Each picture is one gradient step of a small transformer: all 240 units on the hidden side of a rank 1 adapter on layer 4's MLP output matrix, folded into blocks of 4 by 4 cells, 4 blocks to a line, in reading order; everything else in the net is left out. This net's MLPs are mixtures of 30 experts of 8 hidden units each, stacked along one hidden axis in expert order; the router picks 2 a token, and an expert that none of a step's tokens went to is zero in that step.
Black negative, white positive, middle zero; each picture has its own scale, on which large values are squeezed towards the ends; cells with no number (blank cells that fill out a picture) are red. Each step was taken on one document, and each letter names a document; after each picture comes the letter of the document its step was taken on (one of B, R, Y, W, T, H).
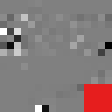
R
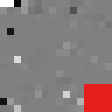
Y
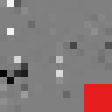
Y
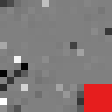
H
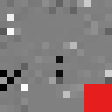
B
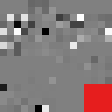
R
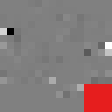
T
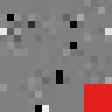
R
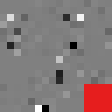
R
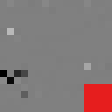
Y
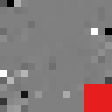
Y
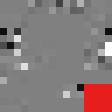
T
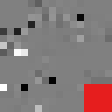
R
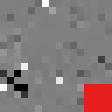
B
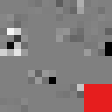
T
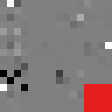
Y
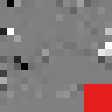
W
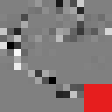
T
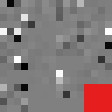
W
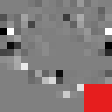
T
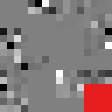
B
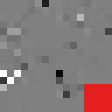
B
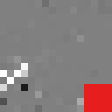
H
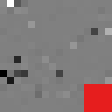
Y
